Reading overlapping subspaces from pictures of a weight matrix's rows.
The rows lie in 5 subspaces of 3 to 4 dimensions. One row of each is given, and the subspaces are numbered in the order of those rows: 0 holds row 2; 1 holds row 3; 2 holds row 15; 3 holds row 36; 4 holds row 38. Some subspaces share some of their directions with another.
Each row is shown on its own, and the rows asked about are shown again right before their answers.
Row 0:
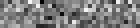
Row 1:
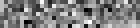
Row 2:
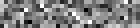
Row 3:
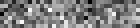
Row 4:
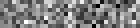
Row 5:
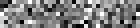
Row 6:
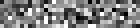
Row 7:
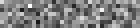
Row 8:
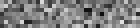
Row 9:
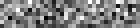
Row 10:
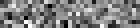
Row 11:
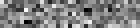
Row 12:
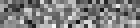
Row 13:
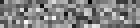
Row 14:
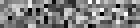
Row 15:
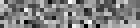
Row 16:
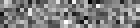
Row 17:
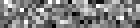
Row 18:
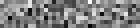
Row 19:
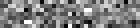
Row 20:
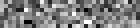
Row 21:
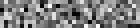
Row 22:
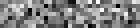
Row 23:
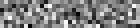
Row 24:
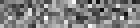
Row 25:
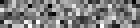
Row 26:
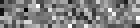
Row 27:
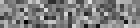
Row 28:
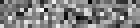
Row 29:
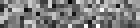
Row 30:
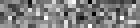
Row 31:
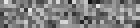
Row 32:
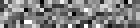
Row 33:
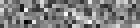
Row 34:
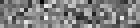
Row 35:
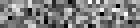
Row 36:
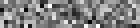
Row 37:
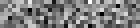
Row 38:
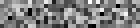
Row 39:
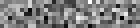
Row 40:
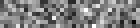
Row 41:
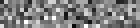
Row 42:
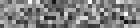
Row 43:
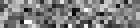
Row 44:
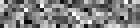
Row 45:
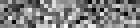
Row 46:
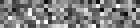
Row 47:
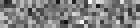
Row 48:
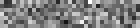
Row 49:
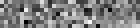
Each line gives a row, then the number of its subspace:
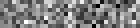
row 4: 4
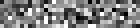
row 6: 4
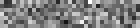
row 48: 1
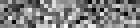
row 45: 2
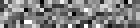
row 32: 0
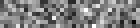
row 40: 4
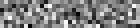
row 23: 3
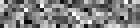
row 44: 0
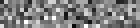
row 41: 2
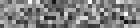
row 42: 2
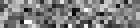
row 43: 0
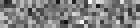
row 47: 1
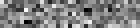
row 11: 3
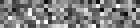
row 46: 4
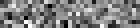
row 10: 3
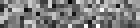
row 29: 3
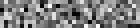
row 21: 3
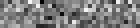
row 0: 2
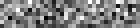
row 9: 2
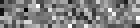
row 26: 1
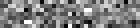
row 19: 3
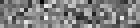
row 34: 4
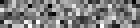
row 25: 3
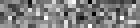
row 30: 4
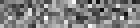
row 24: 0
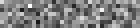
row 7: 3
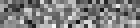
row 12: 2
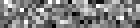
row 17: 1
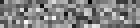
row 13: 2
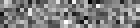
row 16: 1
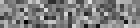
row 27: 2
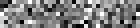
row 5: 1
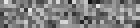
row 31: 1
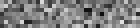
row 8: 1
